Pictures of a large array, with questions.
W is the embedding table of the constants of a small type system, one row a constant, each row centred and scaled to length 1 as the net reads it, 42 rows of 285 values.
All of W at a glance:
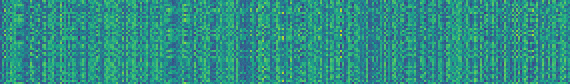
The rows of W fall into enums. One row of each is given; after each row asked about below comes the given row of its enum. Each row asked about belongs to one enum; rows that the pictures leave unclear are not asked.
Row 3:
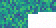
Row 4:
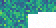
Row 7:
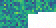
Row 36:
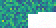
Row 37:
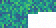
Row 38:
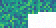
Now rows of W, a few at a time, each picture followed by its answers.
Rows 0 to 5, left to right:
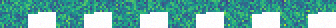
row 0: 37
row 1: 38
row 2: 7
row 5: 4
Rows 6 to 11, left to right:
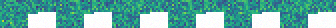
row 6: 36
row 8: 37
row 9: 7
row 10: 7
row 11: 37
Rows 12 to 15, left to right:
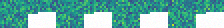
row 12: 3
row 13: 38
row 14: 36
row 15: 4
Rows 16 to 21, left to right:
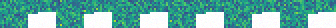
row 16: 3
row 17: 4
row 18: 36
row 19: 36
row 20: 3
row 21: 7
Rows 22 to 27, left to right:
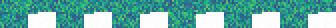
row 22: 37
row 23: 37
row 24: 3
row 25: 4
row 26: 37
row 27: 3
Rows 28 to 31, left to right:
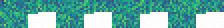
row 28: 4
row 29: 38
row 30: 38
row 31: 37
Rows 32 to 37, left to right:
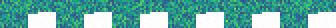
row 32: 37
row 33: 3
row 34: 38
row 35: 3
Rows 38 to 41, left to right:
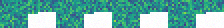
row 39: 3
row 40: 36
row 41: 7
